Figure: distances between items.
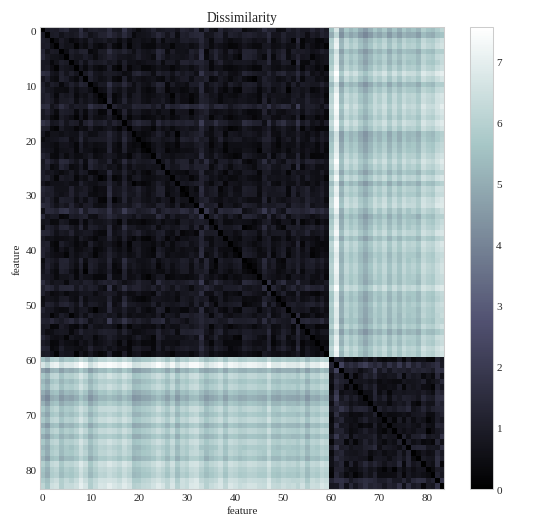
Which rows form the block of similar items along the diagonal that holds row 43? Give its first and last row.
0 to 59
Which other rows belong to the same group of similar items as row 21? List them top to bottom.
0, 1, 2, 3, 4, 5, 6, 7, 8, 9, 10, 11, 12, 13, 14, 15, 16, 17, 18, 19, 20, 22, 23, 24, 25, 26, 27, 28, 29, 30, 31, 32, 33, 34, 35, 36, 37, 38, 39, 40, 41, 42, 43, 44, 45, 46, 47, 48, 49, 50, 51, 52, 53, 54, 55, 56, 57, 58, 59
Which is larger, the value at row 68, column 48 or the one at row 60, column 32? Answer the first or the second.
the second
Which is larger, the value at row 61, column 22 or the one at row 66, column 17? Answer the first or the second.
the first
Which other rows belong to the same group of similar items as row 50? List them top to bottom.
0, 1, 2, 3, 4, 5, 6, 7, 8, 9, 10, 11, 12, 13, 14, 15, 16, 17, 18, 19, 20, 21, 22, 23, 24, 25, 26, 27, 28, 29, 30, 31, 32, 33, 34, 35, 36, 37, 38, 39, 40, 41, 42, 43, 44, 45, 46, 47, 48, 49, 51, 52, 53, 54, 55, 56, 57, 58, 59
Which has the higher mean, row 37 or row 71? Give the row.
71
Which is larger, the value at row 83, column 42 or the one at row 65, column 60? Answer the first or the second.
the first
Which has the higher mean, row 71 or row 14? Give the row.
71
